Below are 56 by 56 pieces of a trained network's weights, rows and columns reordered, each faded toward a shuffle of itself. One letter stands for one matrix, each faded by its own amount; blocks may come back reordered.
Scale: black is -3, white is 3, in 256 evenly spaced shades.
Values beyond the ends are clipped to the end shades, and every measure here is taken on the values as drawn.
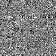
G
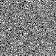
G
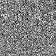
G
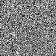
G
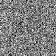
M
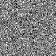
G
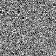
G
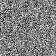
M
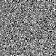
G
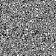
G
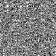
G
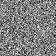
M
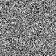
M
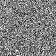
M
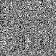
G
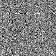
G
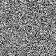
M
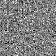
G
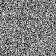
M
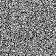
M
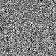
M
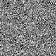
G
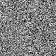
M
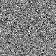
G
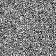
M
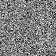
M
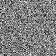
M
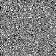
G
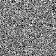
G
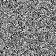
M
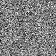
M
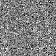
G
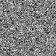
G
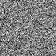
M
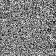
M
